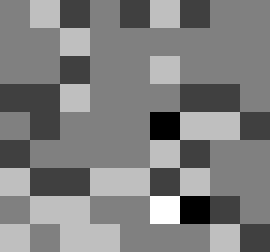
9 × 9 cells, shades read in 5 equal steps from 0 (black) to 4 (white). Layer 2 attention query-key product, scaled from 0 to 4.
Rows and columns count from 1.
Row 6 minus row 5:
-1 1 0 0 0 3 -2 -1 1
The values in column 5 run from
1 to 3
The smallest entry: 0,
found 2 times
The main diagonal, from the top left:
2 2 1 2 2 3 3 1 1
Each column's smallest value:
1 1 1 2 1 0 0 1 1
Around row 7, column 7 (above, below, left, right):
1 0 1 2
